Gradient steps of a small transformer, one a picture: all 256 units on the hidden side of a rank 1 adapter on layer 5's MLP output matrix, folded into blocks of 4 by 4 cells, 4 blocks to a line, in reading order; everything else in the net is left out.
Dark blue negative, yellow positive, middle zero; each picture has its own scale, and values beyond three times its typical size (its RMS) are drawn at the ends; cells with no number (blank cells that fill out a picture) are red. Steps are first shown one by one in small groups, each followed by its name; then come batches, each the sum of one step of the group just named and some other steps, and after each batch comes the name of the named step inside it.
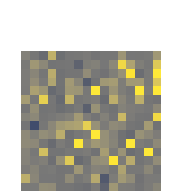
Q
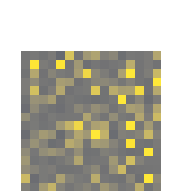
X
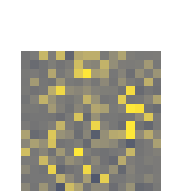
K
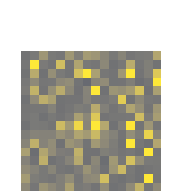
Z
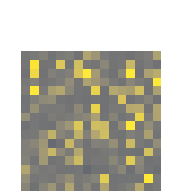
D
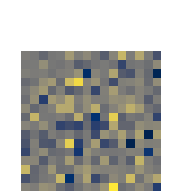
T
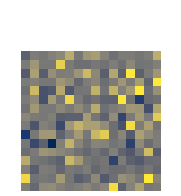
X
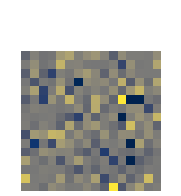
X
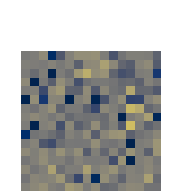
K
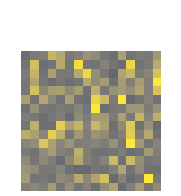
D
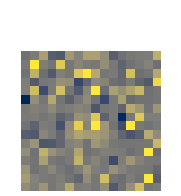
Z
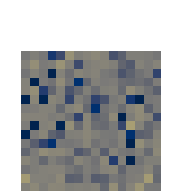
X
